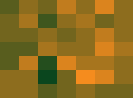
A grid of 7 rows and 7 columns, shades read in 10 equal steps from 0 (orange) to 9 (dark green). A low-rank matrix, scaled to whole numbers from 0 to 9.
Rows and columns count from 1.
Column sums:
36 28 42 26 22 18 28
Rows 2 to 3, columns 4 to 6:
4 3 5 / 5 4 2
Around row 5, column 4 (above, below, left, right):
4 5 8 3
